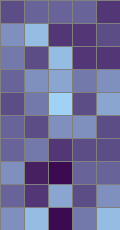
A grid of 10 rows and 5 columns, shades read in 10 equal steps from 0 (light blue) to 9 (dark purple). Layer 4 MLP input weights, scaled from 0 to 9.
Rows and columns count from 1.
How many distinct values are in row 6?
3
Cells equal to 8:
1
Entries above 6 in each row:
1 2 2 0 0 0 1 2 1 1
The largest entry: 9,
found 2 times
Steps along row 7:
down up down same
